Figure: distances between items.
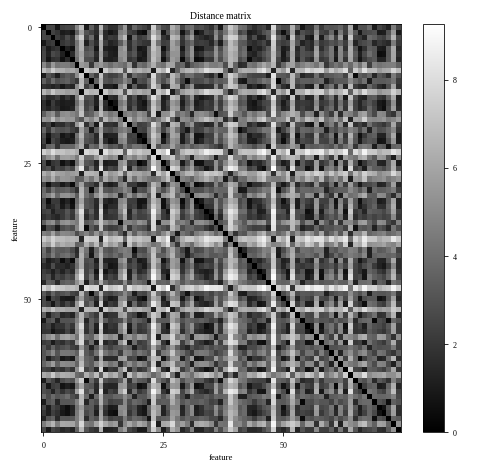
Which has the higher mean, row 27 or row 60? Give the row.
27
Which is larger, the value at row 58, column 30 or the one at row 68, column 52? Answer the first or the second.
the second
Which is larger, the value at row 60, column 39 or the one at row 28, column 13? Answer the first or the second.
the first
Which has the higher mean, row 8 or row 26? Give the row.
8
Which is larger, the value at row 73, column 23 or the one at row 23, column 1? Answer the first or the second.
the first
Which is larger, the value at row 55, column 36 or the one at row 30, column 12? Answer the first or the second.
the second
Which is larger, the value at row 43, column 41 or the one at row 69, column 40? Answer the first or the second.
the second
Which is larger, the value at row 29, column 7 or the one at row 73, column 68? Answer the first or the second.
the second
